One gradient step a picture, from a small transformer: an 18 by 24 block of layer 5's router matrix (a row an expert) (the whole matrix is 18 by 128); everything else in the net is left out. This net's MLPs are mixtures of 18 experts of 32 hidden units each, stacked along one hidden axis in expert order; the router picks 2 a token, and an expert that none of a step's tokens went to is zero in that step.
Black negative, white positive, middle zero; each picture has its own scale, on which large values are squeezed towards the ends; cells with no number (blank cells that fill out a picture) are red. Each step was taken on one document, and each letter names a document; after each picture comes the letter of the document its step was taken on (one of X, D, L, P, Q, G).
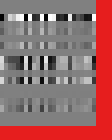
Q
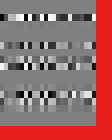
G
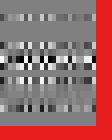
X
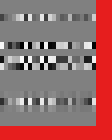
G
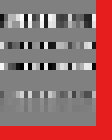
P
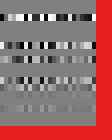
Q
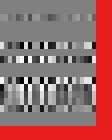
X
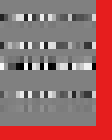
G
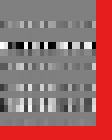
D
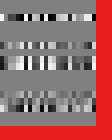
G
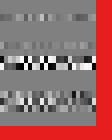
G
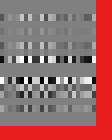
Q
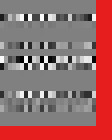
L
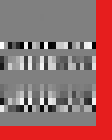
D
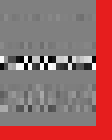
Q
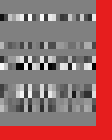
P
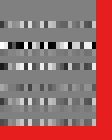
D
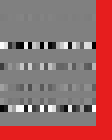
D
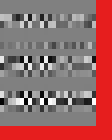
Q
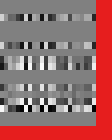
L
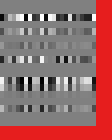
X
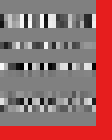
P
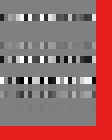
X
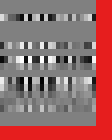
Q
